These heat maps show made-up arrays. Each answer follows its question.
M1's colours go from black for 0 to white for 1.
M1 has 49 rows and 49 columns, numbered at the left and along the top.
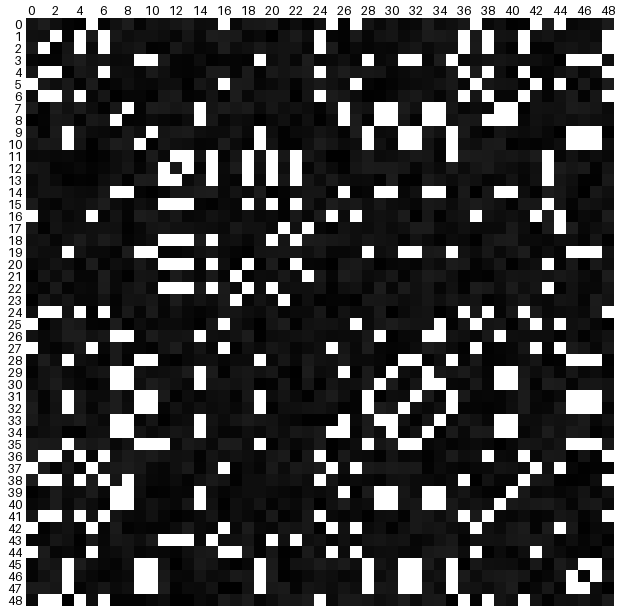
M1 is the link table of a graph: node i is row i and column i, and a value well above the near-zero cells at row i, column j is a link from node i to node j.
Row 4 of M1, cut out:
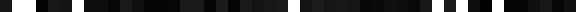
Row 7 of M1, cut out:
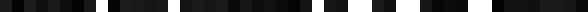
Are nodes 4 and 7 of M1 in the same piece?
yes
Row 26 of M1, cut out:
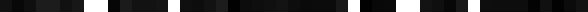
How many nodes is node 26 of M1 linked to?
7
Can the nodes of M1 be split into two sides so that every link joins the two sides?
no
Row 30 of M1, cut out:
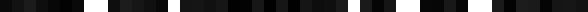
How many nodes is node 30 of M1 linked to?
8
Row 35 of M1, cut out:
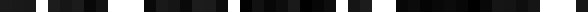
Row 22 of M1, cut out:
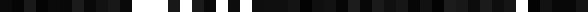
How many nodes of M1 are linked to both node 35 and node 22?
1
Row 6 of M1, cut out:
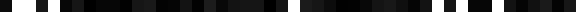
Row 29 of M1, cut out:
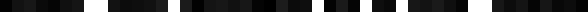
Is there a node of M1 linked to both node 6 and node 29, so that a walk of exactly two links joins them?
no
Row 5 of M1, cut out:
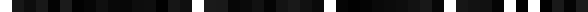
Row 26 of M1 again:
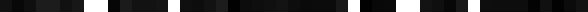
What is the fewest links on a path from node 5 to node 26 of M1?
4
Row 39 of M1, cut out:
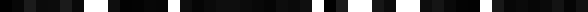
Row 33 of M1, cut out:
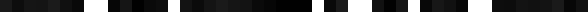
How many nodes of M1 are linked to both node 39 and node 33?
8
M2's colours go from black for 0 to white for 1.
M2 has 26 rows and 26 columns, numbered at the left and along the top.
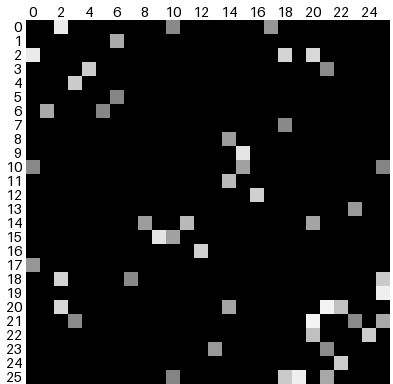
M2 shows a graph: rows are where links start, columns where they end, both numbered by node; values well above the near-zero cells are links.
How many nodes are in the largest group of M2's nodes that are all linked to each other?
2
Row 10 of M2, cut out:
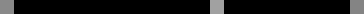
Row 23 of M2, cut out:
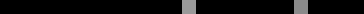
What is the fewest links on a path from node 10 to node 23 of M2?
3
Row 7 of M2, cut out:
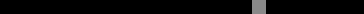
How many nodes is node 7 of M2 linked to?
1
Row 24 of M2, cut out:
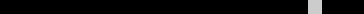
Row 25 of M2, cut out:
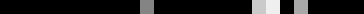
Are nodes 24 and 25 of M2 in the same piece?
yes
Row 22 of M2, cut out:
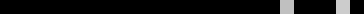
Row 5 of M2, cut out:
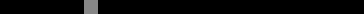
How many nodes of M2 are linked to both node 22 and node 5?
0
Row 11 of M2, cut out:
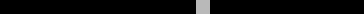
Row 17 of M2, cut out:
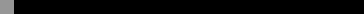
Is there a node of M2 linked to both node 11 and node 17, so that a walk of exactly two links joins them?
no
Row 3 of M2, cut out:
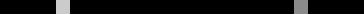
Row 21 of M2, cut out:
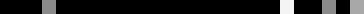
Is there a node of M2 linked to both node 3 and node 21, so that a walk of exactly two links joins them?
no
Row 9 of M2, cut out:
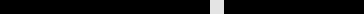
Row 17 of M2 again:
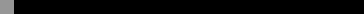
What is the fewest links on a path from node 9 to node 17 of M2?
4
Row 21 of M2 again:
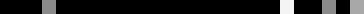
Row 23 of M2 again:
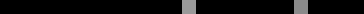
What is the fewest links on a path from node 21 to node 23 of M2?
1
